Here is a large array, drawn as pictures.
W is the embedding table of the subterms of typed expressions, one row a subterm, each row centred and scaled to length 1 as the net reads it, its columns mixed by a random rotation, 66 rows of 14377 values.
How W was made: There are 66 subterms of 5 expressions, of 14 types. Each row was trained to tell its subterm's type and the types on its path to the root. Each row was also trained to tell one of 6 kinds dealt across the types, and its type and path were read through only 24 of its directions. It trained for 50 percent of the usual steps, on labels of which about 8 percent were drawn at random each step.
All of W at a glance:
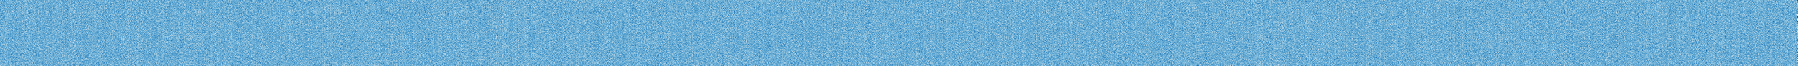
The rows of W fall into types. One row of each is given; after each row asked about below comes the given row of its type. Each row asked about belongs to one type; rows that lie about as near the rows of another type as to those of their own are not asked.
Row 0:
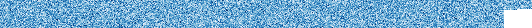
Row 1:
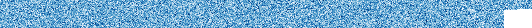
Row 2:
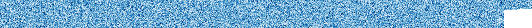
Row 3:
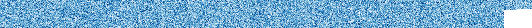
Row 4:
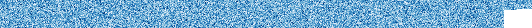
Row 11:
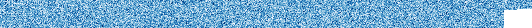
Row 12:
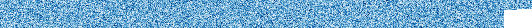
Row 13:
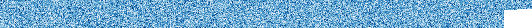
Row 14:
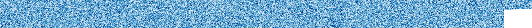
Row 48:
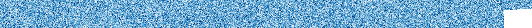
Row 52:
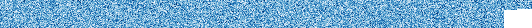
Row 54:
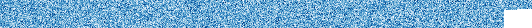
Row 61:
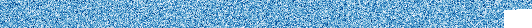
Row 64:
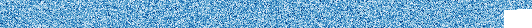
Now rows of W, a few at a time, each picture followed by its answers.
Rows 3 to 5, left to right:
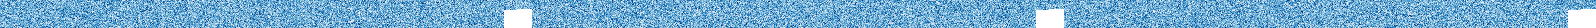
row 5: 2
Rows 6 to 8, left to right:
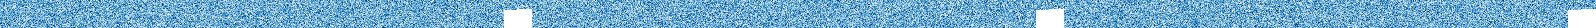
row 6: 0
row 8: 2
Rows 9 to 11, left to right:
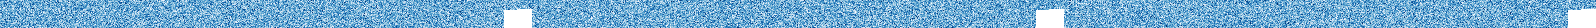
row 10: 2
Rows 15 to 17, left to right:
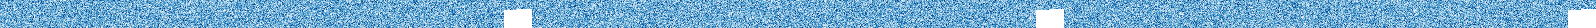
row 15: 61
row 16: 0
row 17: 52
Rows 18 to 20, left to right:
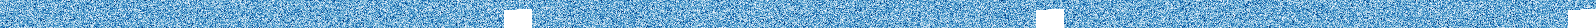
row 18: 3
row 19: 4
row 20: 0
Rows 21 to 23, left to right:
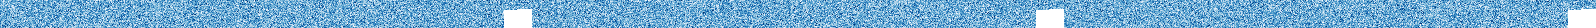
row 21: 48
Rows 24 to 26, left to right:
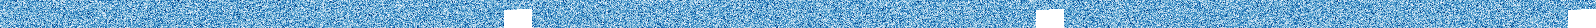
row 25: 64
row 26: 13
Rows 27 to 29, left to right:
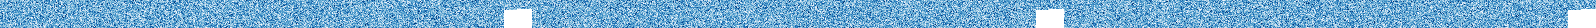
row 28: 4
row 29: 64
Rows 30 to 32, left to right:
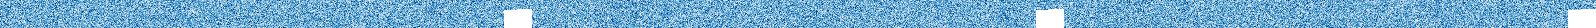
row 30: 61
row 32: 14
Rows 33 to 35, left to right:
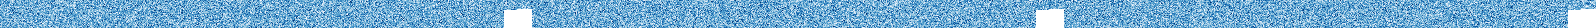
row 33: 52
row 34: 2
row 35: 0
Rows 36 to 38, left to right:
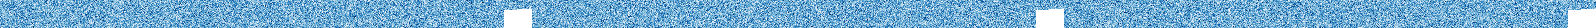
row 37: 4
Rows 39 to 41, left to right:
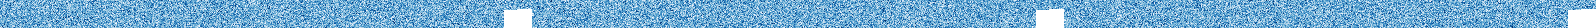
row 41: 13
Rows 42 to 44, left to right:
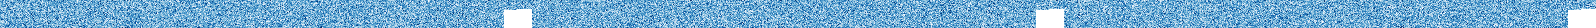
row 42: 4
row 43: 1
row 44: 11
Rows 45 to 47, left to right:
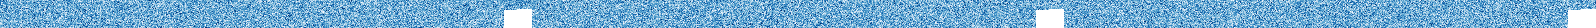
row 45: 2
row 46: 61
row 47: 4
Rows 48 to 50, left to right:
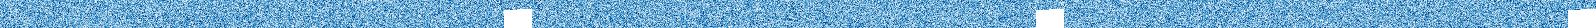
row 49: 11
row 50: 52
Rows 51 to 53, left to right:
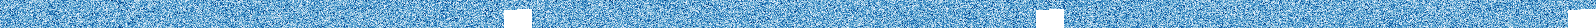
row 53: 61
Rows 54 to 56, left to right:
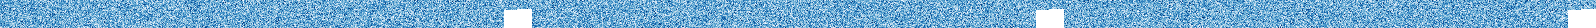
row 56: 0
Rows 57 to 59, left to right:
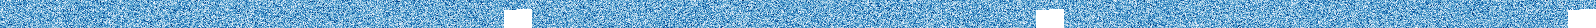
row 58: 64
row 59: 1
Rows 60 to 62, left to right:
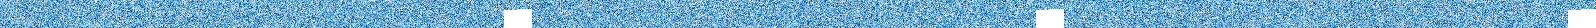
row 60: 48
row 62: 52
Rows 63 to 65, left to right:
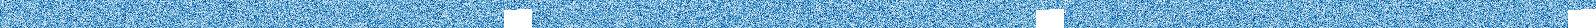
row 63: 52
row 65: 64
